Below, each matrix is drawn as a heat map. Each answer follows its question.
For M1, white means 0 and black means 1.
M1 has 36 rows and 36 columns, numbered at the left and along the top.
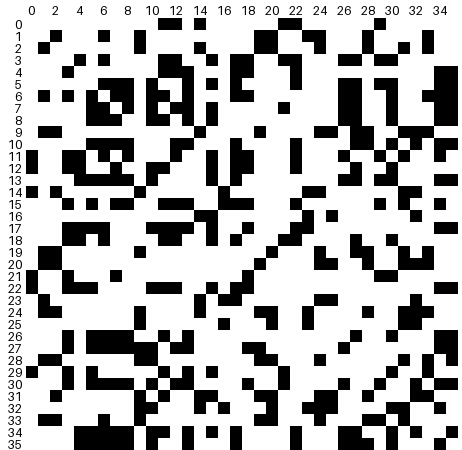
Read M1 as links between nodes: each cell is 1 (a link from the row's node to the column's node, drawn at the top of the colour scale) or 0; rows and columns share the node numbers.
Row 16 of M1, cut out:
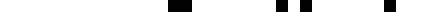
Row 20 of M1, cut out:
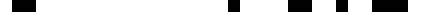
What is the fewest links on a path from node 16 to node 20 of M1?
2
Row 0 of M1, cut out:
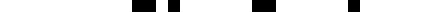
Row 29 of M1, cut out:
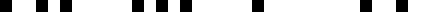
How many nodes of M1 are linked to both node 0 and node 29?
2
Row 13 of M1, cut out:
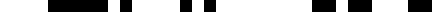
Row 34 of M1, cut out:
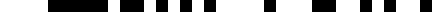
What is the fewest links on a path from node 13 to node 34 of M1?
1
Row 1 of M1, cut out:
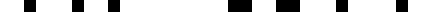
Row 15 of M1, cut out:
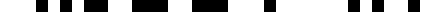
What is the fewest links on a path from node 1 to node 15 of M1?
3
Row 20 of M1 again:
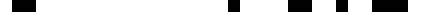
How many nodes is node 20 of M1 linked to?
9
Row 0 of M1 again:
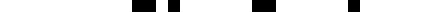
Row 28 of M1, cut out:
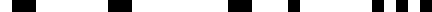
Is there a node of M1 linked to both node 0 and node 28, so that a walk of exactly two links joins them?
no
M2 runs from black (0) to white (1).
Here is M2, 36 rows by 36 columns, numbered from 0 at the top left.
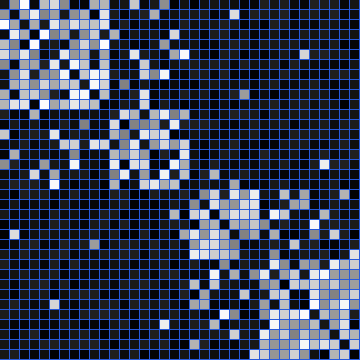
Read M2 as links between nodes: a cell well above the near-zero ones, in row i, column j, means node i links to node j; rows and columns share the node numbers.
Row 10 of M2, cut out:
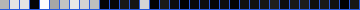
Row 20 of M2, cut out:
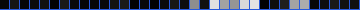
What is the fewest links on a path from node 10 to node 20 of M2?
3
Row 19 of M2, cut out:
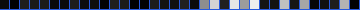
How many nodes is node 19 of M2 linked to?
8
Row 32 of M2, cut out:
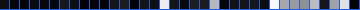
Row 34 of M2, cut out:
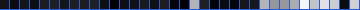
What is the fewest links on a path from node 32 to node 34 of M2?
1
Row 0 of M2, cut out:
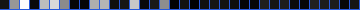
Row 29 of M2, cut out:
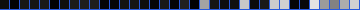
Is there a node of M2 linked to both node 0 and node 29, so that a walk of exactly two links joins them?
no
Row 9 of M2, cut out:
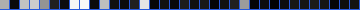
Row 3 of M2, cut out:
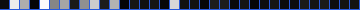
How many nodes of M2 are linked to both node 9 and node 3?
3
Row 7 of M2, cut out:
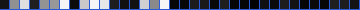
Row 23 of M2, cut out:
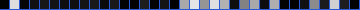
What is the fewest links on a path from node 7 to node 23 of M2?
2
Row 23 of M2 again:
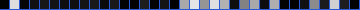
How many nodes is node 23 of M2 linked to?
11
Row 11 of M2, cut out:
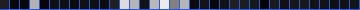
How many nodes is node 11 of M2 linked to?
7
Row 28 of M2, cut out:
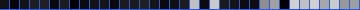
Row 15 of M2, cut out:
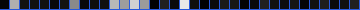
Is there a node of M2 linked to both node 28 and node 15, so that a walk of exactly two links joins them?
no
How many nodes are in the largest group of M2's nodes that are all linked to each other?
7
